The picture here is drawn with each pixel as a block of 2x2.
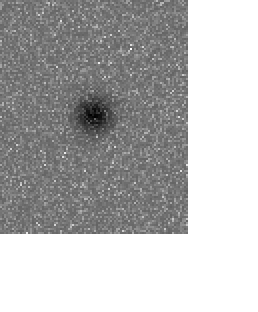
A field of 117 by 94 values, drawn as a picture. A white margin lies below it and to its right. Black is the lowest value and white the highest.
Seam: none. Histogram: heavy tails on both sides. Odd rows or columns: none. Dips: one, in the centre. Ninth with the lowest average: centre. Average level on the scale: 50%.
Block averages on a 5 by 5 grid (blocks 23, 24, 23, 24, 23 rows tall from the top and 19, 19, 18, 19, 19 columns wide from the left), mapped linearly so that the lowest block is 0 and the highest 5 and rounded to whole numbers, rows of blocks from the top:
5 5 5 5 5 | 5 5 5 5 5 | 5 4 0 4 5 | 5 5 5 5 5 | 5 5 5 5 5
